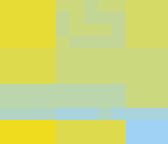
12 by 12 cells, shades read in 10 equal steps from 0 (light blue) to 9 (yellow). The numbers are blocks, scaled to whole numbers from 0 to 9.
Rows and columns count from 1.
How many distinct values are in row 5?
2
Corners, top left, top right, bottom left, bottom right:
8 6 9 0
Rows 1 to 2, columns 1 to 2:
8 8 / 8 8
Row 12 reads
9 9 9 9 7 7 7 7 7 0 0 0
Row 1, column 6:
5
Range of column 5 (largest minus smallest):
6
